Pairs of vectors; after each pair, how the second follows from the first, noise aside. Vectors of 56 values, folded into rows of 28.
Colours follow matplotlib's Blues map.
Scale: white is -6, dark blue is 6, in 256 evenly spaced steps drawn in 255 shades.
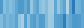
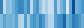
scaled up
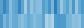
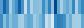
scaled up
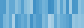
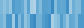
reversed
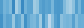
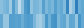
wrapped around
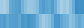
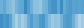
reversed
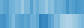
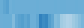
partly zeroed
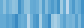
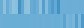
partly zeroed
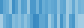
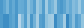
wrapped around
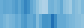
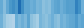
wrapped around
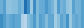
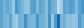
reversed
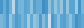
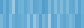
shrunk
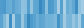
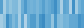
reversed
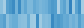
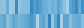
wrapped around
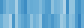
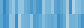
reversed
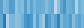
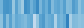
wrapped around
